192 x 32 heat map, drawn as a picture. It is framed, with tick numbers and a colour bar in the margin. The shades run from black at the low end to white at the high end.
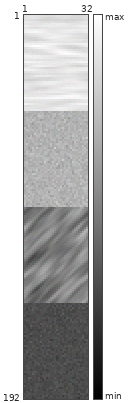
It is made of 4 by 1 panels. Panel 1,1: very high, streaked across, faint in contrast. Panel 2,1: high, fine-grained, faint in contrast. Panel 3,1: middling, slanting up to the right. Panel 4,1: low, fine-grained, faint in contrast.
